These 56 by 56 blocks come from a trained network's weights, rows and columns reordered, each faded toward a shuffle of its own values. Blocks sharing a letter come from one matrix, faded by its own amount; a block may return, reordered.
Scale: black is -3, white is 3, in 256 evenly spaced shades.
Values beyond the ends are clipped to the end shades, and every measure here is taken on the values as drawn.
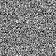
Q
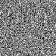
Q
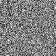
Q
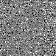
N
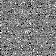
N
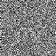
Q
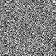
Q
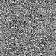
Q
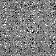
N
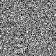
Q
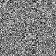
Q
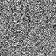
Q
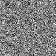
Q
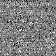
N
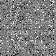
N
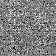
N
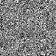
Q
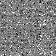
N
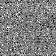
N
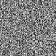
Q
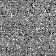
N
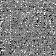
N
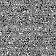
N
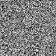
Q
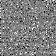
N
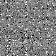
N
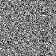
Q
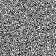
Q
